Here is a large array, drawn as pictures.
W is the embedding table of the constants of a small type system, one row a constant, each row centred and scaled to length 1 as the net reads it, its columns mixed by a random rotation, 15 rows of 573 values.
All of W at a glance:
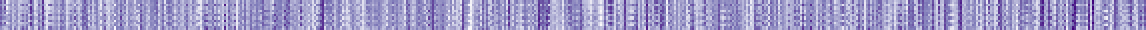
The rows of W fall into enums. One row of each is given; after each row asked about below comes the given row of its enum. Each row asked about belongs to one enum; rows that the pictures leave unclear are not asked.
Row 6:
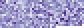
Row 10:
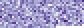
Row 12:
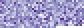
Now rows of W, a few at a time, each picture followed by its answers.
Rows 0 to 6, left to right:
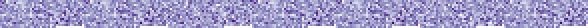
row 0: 6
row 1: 6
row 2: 10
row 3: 6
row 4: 6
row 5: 12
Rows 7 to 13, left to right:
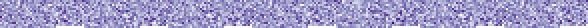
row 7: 10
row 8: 12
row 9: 12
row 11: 6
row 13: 10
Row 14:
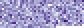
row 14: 10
